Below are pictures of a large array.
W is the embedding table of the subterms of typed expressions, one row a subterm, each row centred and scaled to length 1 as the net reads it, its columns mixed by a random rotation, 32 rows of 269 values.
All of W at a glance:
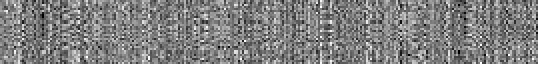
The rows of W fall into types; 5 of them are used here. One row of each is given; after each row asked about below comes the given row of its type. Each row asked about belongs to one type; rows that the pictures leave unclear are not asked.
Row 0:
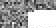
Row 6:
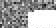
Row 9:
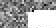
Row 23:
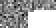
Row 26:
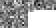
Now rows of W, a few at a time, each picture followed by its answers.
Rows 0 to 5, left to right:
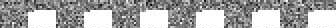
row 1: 6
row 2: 26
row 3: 9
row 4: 9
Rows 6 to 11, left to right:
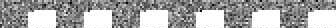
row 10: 6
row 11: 6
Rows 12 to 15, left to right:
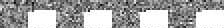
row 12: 0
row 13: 9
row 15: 6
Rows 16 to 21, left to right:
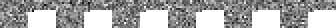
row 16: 9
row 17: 0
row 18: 9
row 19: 0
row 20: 26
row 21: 6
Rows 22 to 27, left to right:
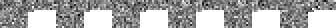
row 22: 9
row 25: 26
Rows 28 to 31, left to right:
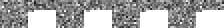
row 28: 0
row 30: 6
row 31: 9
